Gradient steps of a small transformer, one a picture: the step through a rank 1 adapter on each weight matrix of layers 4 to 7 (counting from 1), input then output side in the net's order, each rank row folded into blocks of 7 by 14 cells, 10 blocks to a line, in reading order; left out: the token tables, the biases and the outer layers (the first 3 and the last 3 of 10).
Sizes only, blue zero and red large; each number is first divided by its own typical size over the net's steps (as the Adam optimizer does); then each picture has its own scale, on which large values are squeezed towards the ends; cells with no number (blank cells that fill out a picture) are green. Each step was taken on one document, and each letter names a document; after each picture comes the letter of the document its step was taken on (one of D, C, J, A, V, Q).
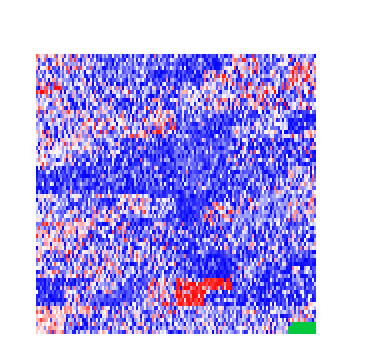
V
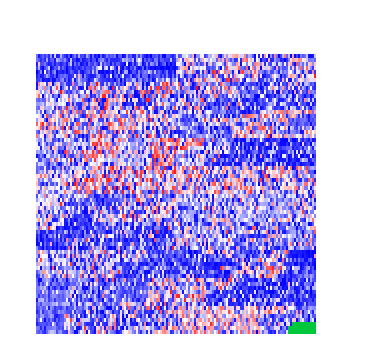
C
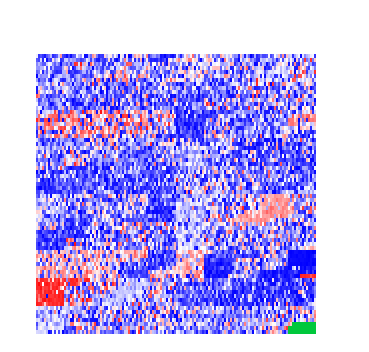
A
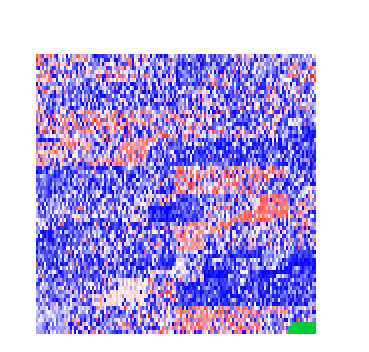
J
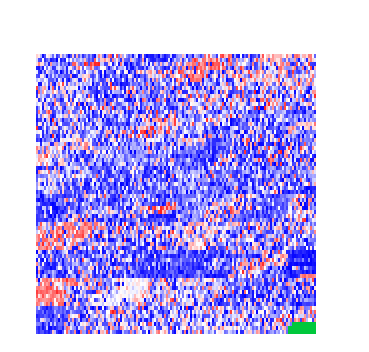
A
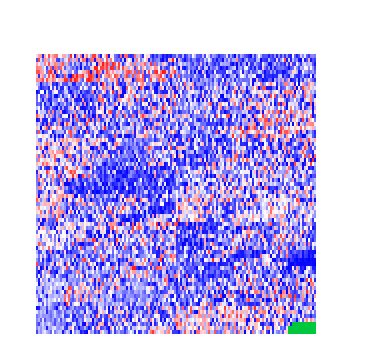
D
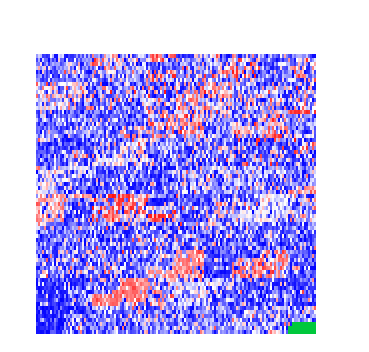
A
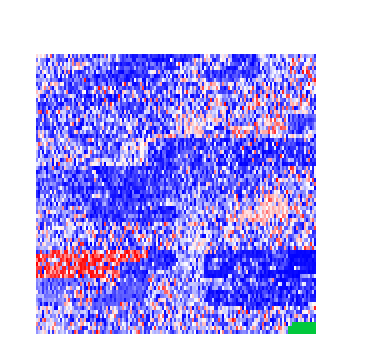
V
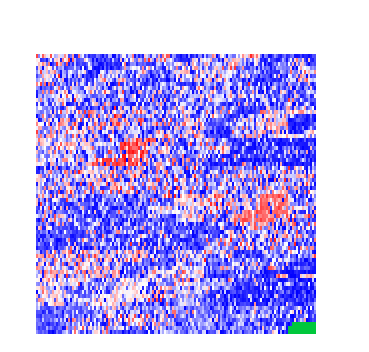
C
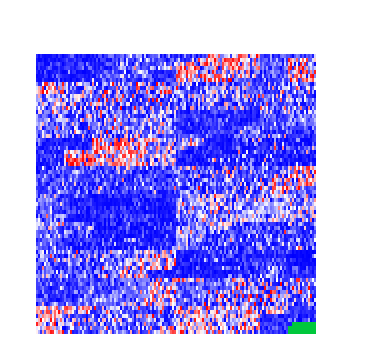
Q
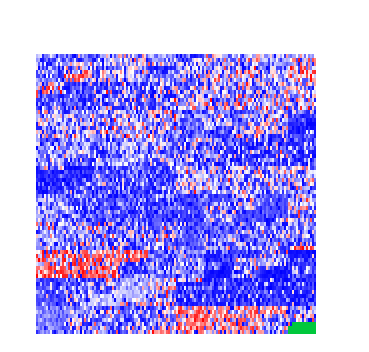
V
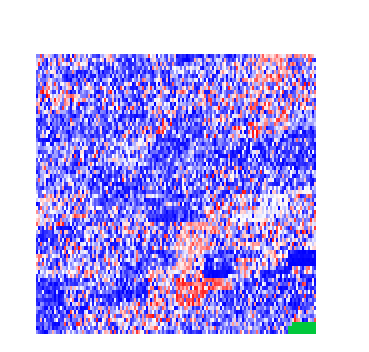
J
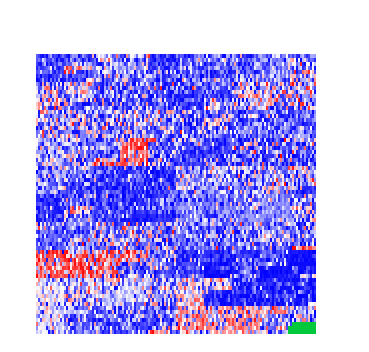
V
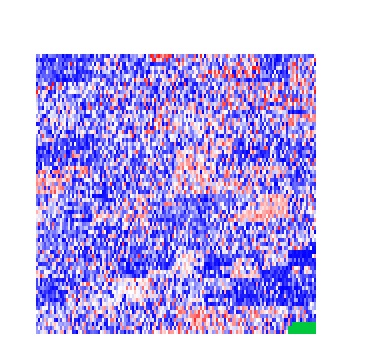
A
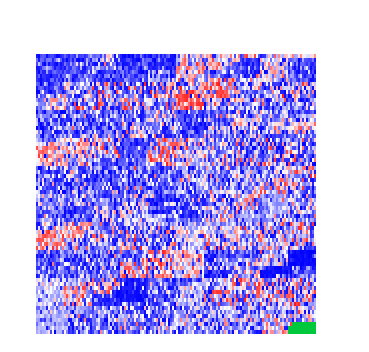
D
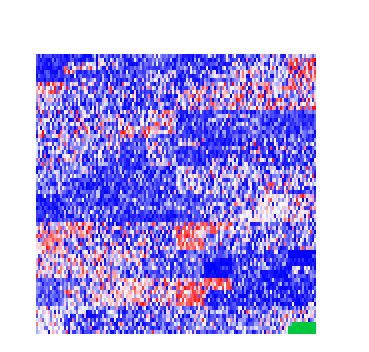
V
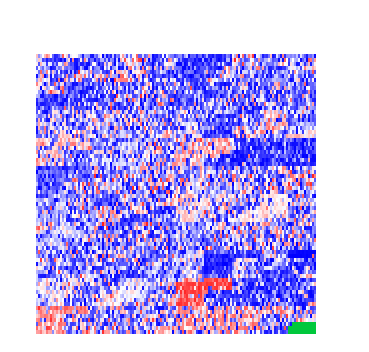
C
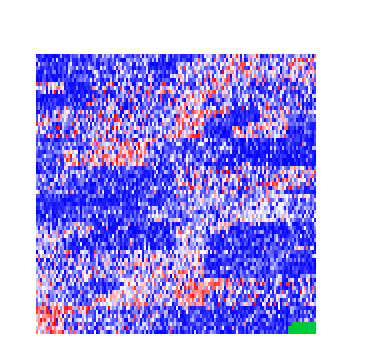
Q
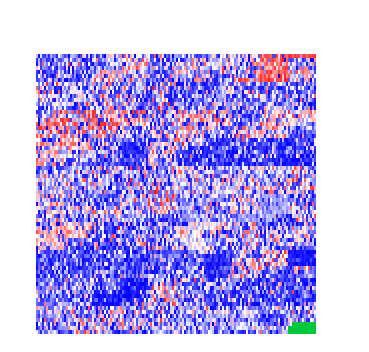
C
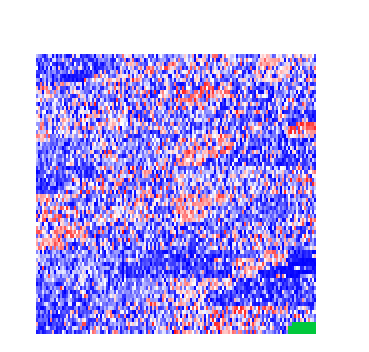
C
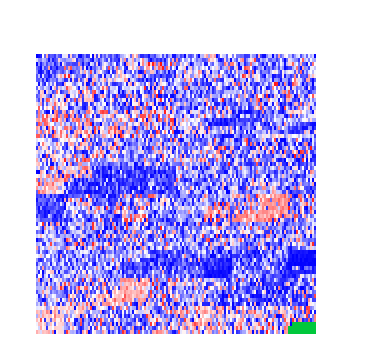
A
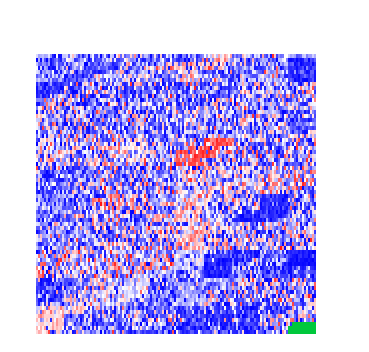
D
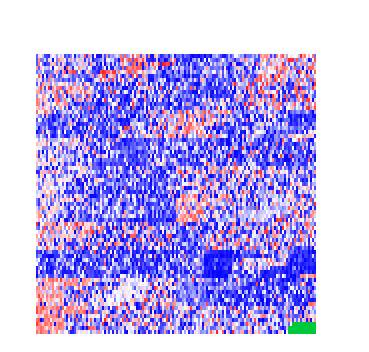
J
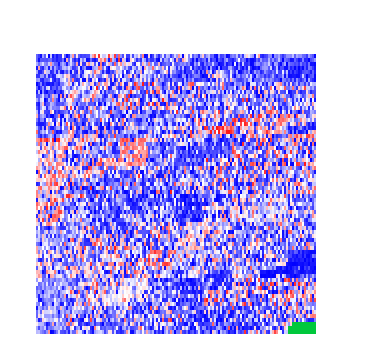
D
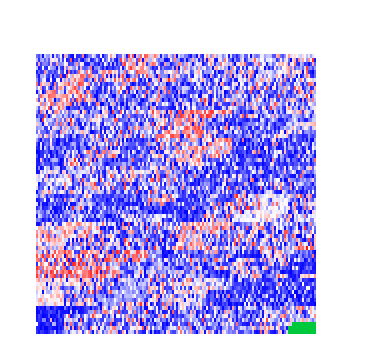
A
